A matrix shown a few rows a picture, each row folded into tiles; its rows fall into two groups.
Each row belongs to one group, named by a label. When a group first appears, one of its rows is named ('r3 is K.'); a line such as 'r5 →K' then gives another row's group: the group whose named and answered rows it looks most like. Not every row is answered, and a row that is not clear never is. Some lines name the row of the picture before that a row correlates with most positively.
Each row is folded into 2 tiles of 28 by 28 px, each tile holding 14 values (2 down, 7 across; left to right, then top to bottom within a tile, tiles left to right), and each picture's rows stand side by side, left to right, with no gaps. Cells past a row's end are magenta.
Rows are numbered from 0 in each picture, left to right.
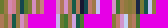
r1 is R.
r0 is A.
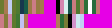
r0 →A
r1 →A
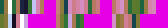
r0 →A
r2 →R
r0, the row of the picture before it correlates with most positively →0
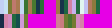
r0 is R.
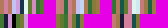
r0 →A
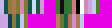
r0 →R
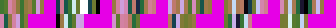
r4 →A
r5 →A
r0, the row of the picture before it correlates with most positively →1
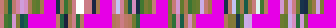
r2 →R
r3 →A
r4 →A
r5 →A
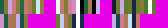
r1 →R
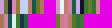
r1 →R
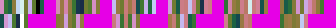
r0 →R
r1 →A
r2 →R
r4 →A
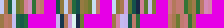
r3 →R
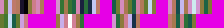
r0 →A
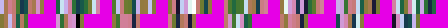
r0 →A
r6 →R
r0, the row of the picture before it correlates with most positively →0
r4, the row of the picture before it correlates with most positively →1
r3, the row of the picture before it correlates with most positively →3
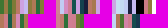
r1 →R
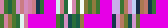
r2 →R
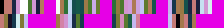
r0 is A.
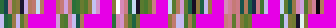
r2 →R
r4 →R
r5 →R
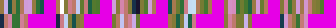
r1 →R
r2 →A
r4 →A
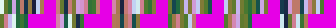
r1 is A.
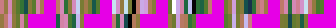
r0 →A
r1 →R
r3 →R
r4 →A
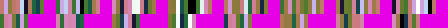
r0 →R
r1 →R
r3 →A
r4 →R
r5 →A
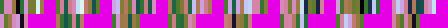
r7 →R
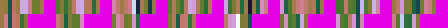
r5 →R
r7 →A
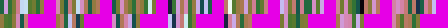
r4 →R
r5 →R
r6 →A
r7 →R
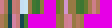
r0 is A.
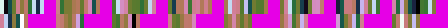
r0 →R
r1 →R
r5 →A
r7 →A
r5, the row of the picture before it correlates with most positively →1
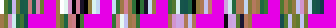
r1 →R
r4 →R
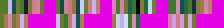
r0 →A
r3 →A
